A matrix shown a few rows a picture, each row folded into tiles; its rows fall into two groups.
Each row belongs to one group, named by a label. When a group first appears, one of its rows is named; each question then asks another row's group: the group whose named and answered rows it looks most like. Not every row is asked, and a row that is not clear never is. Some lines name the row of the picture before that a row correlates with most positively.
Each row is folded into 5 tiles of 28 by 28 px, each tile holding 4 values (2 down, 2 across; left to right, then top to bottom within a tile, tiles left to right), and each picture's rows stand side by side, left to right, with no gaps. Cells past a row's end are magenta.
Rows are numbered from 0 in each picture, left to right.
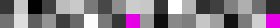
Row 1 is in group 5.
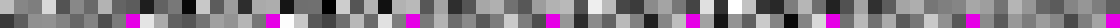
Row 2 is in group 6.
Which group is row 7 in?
5
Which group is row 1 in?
6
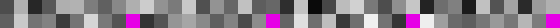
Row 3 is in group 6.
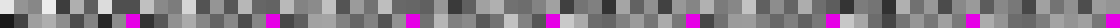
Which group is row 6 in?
6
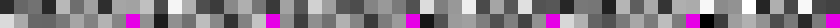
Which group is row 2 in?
5
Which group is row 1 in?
5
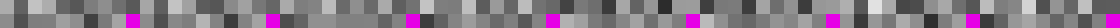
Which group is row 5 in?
6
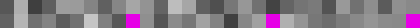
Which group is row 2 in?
6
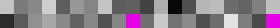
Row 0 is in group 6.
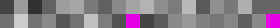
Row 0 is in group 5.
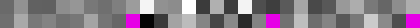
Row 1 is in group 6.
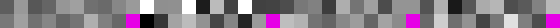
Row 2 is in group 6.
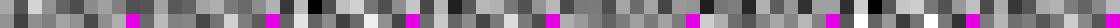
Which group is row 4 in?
6
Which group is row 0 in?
5
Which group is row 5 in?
6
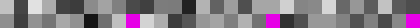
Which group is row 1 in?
6
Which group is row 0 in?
5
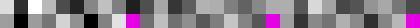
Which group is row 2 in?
5
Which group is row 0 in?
5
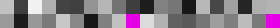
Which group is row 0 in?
5
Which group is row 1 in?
6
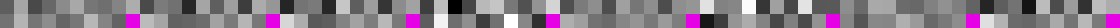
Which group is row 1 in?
6
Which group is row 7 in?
6
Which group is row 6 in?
5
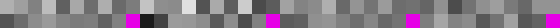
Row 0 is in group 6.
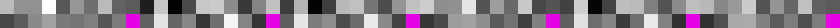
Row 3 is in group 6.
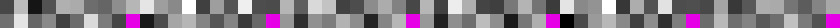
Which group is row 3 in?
5
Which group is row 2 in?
5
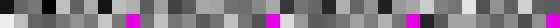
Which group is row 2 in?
6
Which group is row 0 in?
6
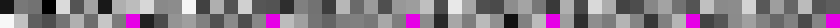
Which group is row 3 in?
5
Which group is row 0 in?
6
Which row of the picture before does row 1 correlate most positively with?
3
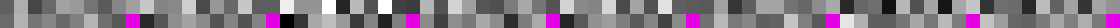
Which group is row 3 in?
5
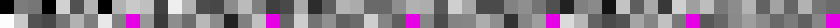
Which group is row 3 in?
5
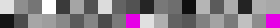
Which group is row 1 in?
6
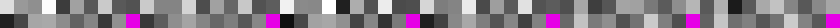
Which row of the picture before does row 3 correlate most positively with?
0
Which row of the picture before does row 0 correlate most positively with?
0
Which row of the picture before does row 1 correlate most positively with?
0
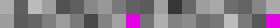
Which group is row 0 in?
5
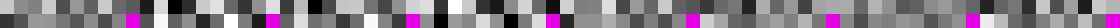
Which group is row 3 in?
5
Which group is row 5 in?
6
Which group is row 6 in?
5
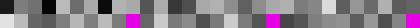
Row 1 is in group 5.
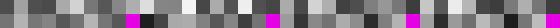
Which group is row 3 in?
5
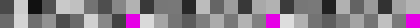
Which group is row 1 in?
6
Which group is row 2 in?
6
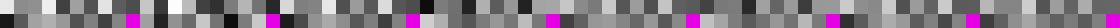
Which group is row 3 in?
6
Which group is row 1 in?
5
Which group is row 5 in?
6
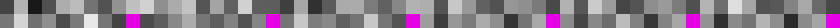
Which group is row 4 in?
5
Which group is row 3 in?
5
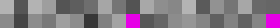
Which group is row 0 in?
5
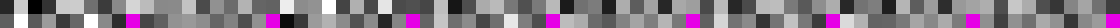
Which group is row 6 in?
6
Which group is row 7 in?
5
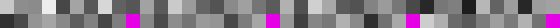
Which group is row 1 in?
5
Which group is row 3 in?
6
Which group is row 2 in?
5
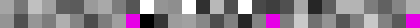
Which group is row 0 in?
5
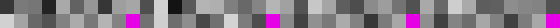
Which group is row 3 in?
5
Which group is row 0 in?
6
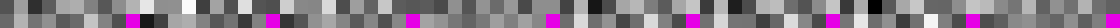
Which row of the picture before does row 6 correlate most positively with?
1
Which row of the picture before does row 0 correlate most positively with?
1
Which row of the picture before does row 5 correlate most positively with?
1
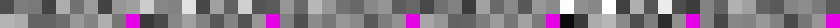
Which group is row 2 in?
5
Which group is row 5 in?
5
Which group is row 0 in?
6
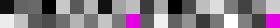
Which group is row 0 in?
6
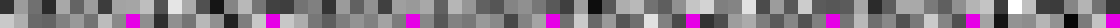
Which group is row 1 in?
5
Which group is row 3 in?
5
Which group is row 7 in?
5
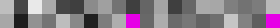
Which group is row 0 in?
5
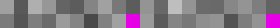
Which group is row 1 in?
5
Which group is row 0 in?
5
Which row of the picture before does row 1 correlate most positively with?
0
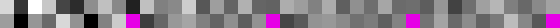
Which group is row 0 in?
5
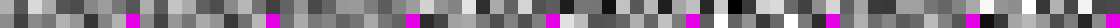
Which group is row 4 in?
6
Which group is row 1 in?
5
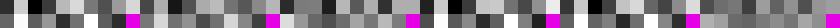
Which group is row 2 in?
6
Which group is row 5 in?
6
